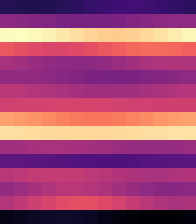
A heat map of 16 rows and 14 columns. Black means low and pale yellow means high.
Streaks run across, left to right. The ninth with the lowest average is the bottom right. Stripes running across repeat 3 times from top to bottom.
